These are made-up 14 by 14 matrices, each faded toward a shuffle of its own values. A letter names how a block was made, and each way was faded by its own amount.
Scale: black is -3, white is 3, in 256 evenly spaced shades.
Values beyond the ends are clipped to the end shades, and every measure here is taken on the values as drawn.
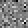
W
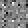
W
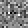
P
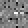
W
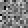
P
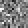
P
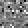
W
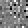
W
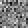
P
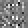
W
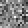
P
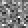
P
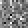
P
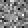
P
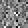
P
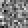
P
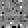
W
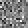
P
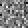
P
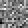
P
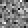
P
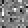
W
